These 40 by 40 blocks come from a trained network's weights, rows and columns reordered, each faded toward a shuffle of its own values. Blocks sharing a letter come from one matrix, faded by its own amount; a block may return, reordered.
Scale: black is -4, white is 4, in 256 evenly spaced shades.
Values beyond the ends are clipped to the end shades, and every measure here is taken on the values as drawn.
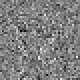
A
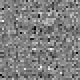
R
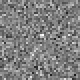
A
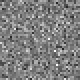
A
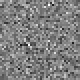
A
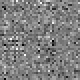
R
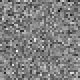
A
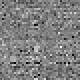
R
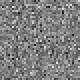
A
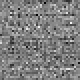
R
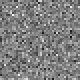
A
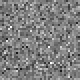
A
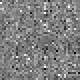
R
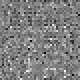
R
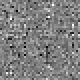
R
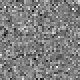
A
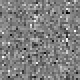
R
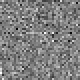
A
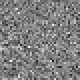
A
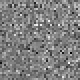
A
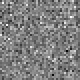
A
